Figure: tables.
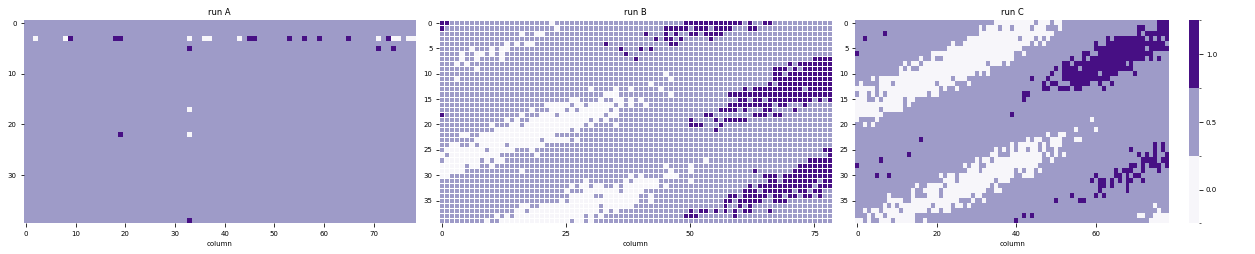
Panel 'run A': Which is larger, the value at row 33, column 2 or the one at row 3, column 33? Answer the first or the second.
the first
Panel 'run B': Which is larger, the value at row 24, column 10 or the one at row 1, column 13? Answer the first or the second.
the second
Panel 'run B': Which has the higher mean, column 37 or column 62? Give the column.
62
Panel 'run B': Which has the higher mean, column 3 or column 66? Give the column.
66
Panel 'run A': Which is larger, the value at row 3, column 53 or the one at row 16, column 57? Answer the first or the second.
the first
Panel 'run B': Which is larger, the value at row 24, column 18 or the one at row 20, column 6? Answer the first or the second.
the second
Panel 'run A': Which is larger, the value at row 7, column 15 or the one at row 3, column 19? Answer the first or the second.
the second
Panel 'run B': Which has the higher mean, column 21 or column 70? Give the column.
70
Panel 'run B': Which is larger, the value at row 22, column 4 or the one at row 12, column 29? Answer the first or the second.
the second
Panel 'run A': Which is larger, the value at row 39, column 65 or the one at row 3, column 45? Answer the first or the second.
the second
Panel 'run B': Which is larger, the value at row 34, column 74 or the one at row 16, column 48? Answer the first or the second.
the first
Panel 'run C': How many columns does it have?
79
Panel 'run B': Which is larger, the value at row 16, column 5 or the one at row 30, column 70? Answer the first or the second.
the second
